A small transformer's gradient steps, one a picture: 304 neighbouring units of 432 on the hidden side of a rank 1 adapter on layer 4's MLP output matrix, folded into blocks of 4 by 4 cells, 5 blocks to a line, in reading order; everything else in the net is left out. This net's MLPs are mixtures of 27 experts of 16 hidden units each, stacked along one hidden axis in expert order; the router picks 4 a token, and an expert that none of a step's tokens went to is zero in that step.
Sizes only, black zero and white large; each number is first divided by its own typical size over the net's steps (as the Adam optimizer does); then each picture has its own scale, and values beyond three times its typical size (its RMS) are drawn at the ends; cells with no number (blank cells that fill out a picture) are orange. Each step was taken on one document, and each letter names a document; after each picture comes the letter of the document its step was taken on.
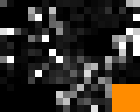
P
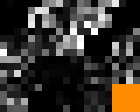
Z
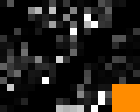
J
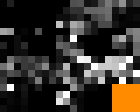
P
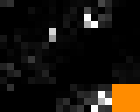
J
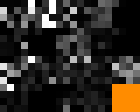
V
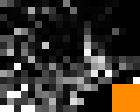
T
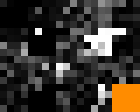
P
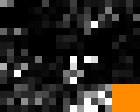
J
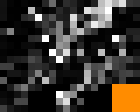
P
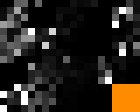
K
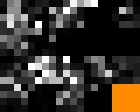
K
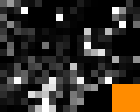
T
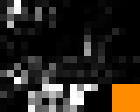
T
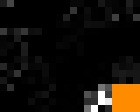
J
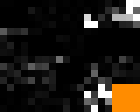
J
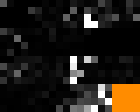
J
